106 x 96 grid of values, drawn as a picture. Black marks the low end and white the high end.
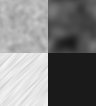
It is made of 2 by 2 panels. Panel 1,1: high, blotchy, faint in contrast. Panel 1,2: low, smooth. Panel 2,1: very high, slanting up to the right, faint in contrast. Panel 2,2: very low, flat.
